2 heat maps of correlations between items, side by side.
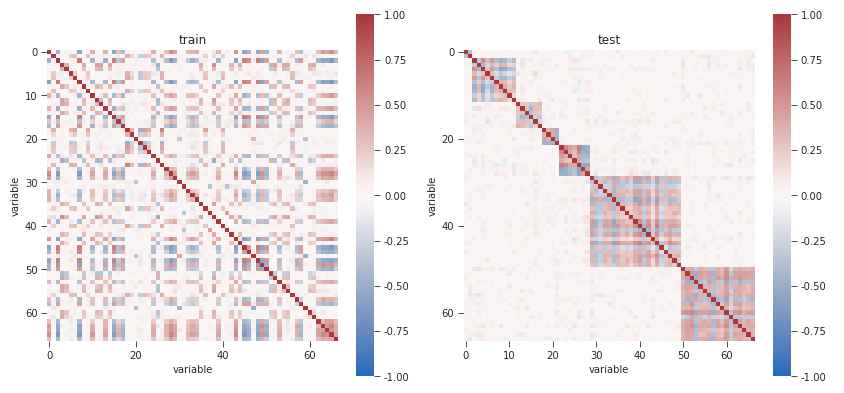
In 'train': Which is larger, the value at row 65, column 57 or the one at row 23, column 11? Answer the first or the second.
the first
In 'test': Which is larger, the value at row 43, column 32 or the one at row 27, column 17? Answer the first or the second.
the first
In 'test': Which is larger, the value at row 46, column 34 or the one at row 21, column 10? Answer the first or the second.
the second
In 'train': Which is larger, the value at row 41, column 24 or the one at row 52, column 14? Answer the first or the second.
the second
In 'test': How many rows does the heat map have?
67
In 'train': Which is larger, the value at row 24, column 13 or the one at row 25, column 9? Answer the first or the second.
the first
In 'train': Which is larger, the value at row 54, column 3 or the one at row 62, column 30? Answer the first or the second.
the first
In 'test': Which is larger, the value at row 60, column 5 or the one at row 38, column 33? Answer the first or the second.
the second
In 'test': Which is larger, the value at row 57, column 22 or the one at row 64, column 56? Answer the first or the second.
the second
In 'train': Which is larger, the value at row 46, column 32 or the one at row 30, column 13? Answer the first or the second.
the second
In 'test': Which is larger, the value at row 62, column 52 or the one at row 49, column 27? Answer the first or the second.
the first
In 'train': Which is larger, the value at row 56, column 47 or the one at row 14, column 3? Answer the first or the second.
the second
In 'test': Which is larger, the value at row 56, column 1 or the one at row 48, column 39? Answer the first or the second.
the second
